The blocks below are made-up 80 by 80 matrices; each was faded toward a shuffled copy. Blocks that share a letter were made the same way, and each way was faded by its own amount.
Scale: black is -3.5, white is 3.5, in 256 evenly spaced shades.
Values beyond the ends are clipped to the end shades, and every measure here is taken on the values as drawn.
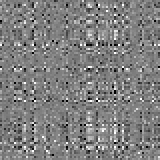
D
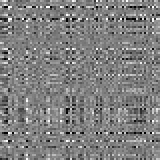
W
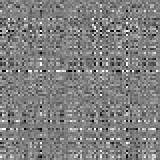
W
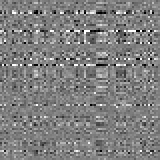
W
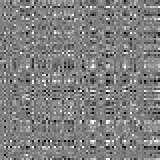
D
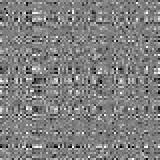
D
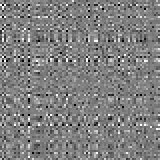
D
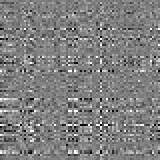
W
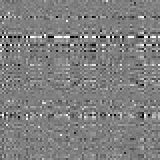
W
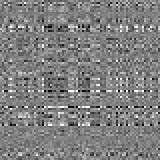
W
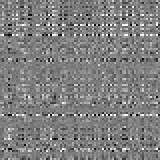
W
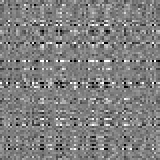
W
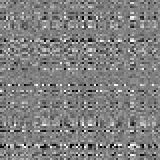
W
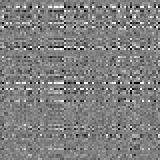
W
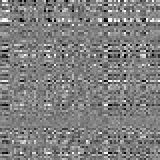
W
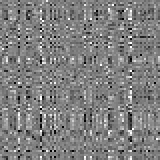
D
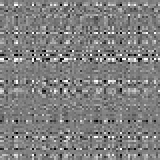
W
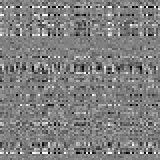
W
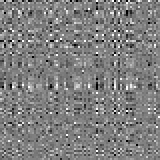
D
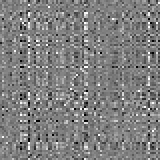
D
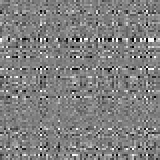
W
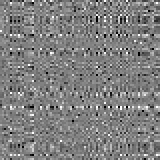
D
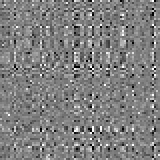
D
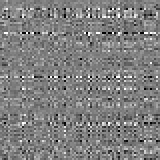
W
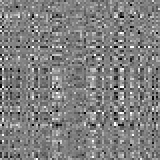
D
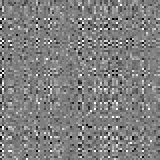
D
